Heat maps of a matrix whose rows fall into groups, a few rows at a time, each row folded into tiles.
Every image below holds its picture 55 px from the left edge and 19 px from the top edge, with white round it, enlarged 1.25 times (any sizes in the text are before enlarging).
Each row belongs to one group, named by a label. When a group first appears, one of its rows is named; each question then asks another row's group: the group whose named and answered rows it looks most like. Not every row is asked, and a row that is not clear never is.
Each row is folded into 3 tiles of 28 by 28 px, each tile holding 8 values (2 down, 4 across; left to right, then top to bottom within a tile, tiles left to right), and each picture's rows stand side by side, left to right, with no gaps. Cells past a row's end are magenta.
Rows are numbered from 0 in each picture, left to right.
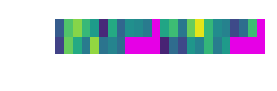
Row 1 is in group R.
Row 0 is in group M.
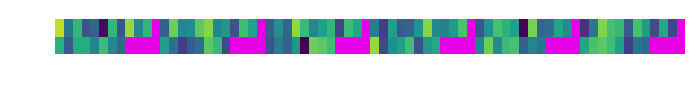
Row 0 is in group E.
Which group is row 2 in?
R
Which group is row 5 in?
M
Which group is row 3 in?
E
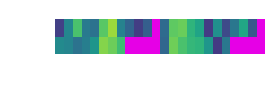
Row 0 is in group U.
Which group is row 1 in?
M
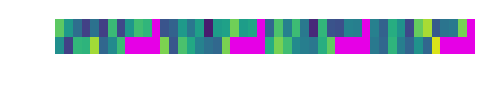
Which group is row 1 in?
E
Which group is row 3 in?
U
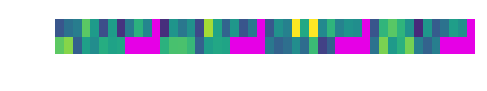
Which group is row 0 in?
M
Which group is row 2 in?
R
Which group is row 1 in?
U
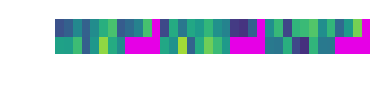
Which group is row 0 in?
U
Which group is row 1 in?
U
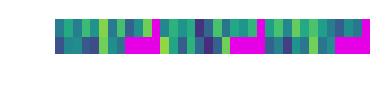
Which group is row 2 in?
R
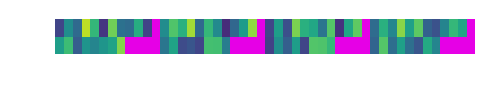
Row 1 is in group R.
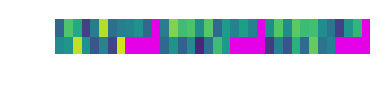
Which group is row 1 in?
R
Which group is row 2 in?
R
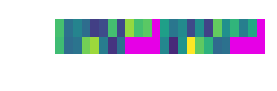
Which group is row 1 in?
E
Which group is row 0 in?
E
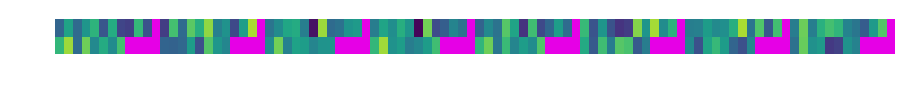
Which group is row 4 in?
M
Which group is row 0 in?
M
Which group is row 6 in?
E
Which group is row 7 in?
R
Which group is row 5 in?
E
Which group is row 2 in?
M
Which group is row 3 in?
M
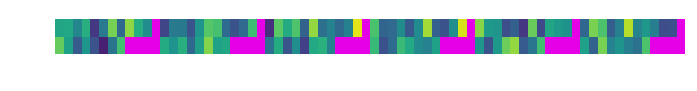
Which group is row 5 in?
U
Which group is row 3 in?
E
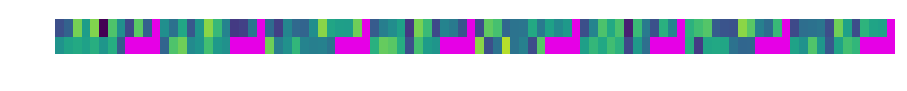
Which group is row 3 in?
U
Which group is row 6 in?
E
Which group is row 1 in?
U
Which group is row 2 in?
E
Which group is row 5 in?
M
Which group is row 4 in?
E
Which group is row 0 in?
M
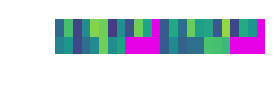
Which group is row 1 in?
R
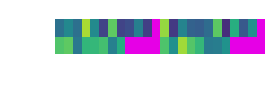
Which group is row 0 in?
M
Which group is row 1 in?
E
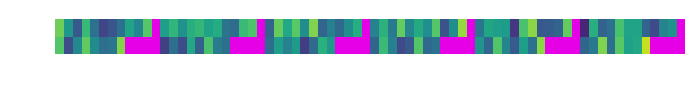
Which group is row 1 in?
R
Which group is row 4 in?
U
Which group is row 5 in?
U
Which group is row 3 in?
R
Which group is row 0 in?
E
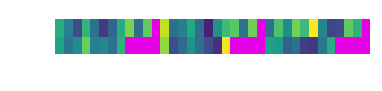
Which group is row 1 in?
E
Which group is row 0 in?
E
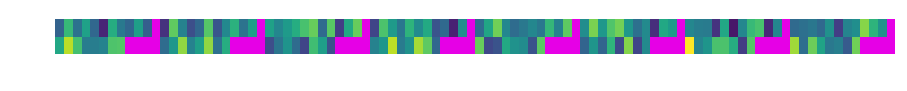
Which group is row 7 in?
E
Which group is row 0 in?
M
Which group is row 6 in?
E
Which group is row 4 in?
E
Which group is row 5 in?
R
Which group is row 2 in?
R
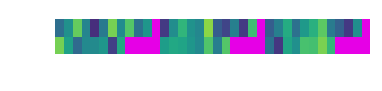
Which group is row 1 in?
U
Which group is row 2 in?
U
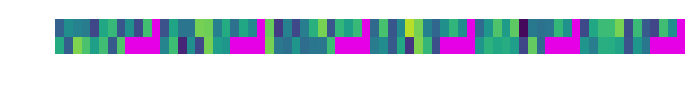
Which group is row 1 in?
R
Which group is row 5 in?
M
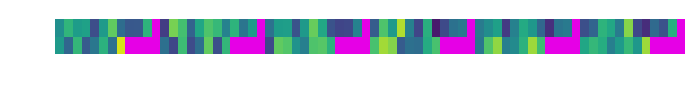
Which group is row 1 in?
U
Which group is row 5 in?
U
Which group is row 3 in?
M
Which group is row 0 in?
U
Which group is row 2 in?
U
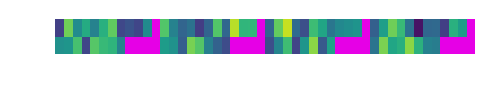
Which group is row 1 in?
E
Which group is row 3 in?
M
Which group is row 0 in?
U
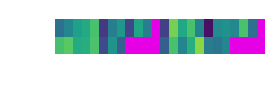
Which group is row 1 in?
M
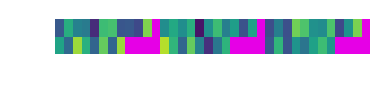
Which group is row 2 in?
R
